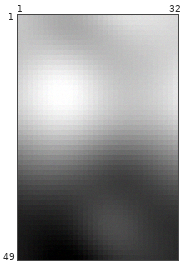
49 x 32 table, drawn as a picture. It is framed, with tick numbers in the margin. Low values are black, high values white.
No lone cell stands out from its neighbours. The bottom left is the ninth with the lowest average. Values rise toward the top. The field is smooth, with broad soft blobs.
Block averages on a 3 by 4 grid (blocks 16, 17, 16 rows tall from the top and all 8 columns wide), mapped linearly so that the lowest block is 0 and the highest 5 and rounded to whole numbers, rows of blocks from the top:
5 5 5 5 | 4 4 3 3 | 0 0 1 1
